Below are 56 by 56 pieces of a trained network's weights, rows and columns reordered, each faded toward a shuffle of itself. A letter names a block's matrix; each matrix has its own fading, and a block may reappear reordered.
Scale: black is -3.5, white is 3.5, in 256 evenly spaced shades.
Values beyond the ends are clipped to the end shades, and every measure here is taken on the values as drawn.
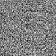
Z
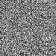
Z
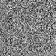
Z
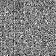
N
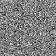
Z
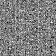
N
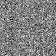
N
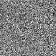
Z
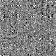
N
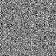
Z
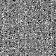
N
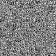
Z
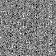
N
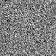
Z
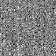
N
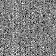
N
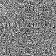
Z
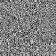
Z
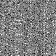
N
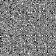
N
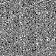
N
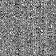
N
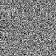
Z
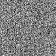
Z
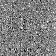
N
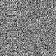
Z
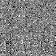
N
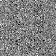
N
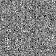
N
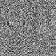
Z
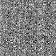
N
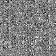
N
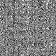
N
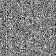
N
